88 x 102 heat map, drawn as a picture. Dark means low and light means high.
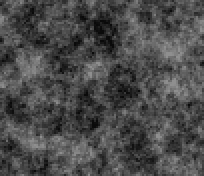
Odd rows or columns: none. Grain: blotchy. Average level on the scale: 30%. Mirror symmetry: none. Histogram: bell-shaped.
